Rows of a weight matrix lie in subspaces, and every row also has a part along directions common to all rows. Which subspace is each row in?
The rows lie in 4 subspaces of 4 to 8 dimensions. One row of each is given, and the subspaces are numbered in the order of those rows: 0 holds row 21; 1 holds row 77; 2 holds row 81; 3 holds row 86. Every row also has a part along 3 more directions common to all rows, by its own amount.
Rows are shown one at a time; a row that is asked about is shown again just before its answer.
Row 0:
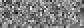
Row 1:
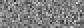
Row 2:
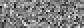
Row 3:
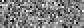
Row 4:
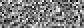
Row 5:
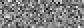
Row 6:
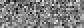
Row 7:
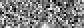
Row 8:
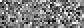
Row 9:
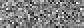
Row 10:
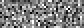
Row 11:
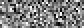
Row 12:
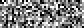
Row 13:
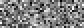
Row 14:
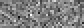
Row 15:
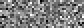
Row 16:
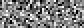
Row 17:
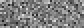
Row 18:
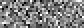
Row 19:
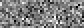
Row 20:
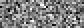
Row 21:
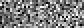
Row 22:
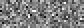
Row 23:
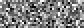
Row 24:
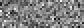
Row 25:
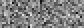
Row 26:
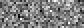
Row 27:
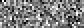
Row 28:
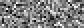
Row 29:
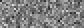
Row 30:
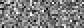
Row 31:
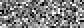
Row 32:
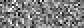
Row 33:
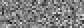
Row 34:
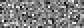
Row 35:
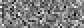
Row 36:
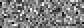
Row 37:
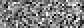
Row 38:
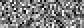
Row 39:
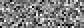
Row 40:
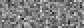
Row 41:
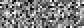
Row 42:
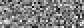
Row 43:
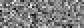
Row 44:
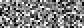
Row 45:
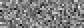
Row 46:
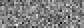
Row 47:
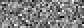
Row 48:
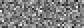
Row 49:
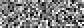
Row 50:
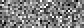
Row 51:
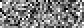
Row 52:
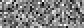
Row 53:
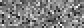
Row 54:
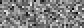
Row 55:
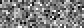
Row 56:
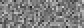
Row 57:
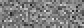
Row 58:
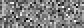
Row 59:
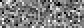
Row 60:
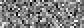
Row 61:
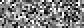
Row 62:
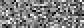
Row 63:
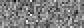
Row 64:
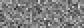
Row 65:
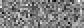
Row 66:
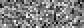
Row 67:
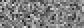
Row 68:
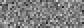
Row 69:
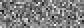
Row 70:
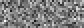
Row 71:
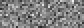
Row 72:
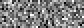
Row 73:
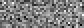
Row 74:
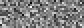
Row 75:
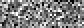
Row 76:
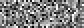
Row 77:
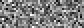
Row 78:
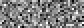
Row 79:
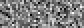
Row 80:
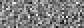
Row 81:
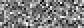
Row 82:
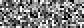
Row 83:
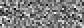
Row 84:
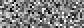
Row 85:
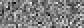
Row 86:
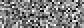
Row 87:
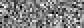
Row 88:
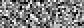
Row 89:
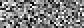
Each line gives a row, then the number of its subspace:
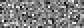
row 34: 2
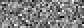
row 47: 2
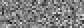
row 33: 0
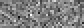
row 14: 1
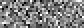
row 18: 1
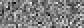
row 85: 0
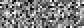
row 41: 3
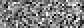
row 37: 0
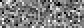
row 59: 1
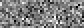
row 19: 1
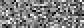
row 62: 0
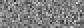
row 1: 0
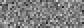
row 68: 3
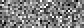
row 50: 3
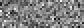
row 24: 2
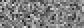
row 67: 3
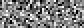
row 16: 3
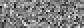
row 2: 2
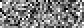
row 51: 1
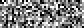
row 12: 3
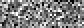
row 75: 2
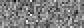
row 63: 3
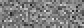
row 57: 2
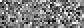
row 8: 1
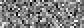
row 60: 3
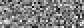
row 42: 0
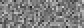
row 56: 3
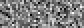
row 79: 1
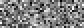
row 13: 2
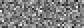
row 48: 2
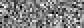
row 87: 3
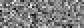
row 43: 2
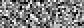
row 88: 3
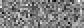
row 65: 1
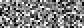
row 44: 1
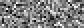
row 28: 1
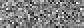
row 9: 0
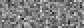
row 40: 1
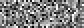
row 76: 3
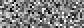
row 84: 0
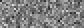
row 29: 1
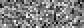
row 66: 1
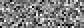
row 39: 2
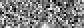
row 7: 1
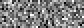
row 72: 2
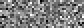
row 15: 1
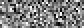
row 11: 1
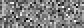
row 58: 3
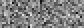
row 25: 2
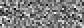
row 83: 1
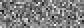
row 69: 0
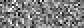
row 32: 3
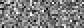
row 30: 3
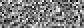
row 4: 0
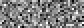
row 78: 2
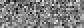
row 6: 3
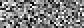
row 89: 0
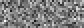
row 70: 2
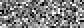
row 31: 0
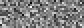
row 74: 1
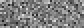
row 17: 2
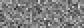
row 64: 2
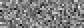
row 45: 2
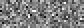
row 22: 0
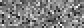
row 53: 1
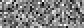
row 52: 2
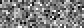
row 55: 2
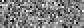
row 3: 3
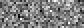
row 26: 1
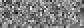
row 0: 3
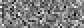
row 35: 1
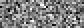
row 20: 3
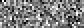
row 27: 3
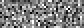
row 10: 3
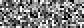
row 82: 2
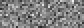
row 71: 2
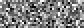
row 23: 1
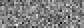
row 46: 1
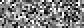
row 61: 3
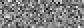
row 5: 2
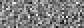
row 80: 0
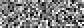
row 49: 2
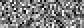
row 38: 1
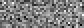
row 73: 0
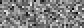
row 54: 2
